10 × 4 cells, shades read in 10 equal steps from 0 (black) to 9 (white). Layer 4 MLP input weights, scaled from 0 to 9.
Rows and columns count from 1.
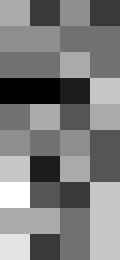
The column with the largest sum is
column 1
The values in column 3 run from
1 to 6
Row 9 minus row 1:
0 4 -1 5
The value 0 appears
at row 4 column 1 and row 4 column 2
